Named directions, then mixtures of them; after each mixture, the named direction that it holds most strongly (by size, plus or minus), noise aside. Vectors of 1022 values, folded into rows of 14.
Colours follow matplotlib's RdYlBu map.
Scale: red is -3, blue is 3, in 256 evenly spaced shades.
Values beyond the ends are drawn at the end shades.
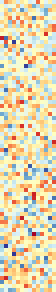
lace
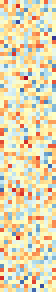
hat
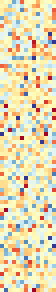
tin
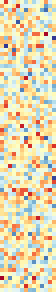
hat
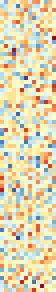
hat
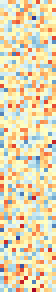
hat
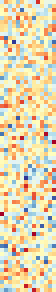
lace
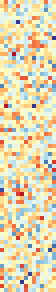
hat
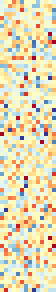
tin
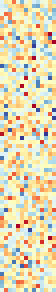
tin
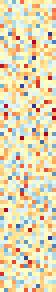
tin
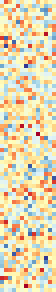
lace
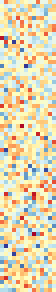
lace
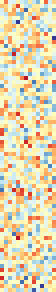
hat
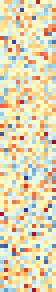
lace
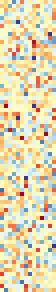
tin
